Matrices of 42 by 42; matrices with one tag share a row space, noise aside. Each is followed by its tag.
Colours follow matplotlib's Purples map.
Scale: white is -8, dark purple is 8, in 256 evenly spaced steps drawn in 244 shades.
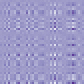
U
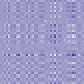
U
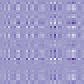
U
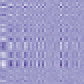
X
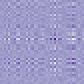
U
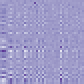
X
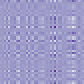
U
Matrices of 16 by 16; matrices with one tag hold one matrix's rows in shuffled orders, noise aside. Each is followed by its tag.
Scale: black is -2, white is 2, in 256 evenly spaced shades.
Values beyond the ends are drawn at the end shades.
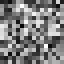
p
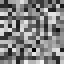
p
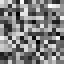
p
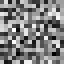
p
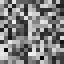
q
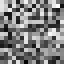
p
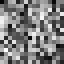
q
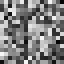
q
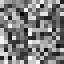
q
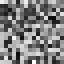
p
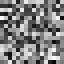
p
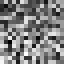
p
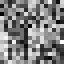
q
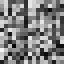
q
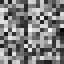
q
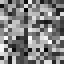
q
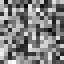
q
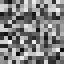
p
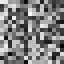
q
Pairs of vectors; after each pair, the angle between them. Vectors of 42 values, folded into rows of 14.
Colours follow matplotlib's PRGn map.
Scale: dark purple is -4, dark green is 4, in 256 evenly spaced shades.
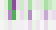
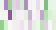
partly aligned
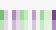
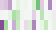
orthogonal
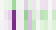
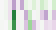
nearly opposite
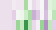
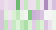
partly aligned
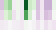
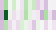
partly aligned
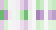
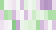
partly opposed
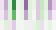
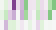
nearly opposite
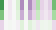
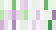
orthogonal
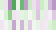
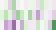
partly aligned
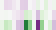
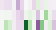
nearly parallel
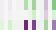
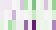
nearly parallel
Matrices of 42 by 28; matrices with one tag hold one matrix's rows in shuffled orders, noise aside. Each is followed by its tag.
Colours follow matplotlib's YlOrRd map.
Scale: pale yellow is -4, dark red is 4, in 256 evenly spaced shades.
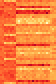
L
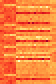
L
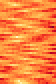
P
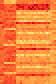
L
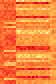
L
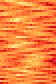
P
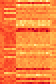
L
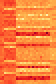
L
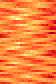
P
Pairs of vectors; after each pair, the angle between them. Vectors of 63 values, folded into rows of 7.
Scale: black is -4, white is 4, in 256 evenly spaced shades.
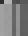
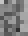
partly opposed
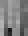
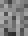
partly aligned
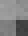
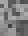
partly aligned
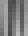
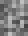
partly opposed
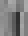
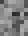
partly aligned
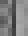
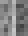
nearly opposite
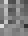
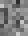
partly opposed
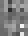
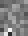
orthogonal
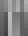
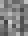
partly aligned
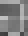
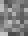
partly opposed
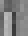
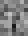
partly aligned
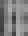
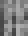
nearly parallel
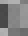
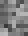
partly aligned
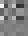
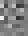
nearly parallel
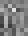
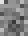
orthogonal
